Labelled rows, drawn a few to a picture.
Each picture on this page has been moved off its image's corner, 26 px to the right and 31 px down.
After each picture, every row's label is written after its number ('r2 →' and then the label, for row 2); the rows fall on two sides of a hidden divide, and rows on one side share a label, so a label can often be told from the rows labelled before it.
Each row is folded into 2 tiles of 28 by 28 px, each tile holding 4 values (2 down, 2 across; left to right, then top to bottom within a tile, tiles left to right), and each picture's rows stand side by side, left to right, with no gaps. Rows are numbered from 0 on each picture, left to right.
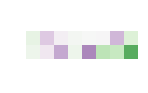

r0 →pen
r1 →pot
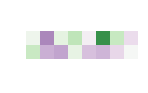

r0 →pen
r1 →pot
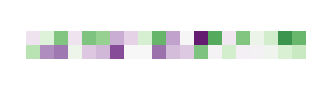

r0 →pen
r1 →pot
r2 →pot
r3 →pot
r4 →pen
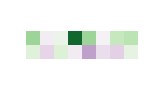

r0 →pen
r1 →pen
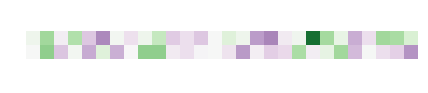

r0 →pot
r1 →pen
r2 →pot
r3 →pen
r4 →pen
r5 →pot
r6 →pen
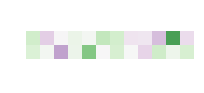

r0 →pen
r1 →pot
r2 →pen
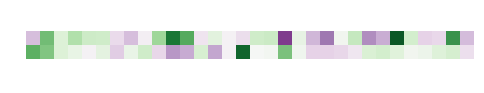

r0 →pot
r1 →pot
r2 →pen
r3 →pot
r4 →pot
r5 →pen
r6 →pen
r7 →pen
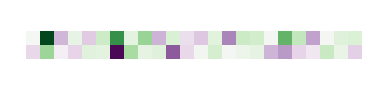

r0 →pot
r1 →pen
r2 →pen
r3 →pot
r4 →pen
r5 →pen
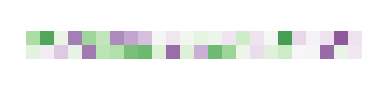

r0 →pot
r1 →pot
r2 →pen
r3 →pot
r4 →pen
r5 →pot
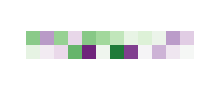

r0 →pen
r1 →pot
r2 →pot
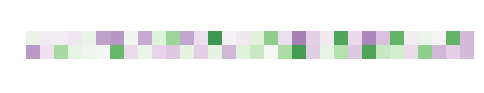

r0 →pot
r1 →pot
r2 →pen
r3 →pot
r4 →pot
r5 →pen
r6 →pen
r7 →pen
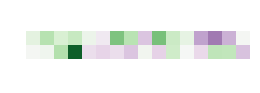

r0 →pot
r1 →pen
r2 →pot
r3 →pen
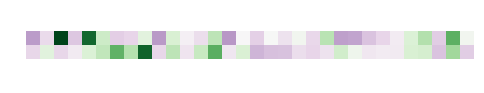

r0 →pen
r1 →pot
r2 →pen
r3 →pot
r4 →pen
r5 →pot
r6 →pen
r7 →pen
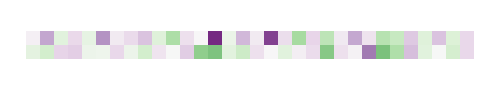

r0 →pen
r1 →pen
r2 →pen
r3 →pen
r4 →pen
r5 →pot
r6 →pot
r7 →pen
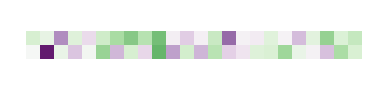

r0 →pot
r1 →pen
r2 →pot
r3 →pot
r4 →pot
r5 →pot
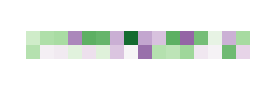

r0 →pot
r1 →pot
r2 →pen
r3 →pot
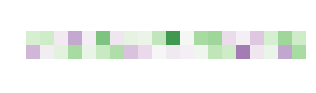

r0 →pot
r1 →pot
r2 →pen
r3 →pot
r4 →pen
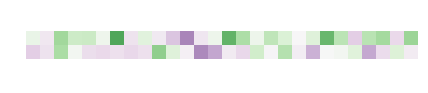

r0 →pen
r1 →pen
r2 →pot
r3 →pen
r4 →pot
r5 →pot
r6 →pot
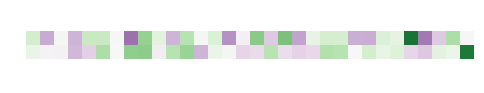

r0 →pen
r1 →pot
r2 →pot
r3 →pot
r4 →pen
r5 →pot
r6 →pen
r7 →pen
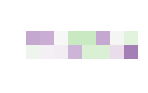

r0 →pen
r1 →pen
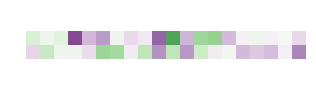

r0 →pot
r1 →pen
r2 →pen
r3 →pot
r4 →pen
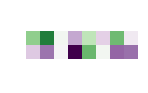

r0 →pot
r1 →pen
